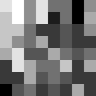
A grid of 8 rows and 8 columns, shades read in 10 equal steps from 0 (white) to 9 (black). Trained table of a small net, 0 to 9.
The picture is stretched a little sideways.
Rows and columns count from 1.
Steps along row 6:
down up up same down up down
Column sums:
33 21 35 36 46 42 55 40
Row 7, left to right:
7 7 3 6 5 6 7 7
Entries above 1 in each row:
5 6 8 8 7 7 8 8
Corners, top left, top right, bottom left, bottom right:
1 4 9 7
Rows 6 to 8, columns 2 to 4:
1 3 5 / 7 3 6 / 6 5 7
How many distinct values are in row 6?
5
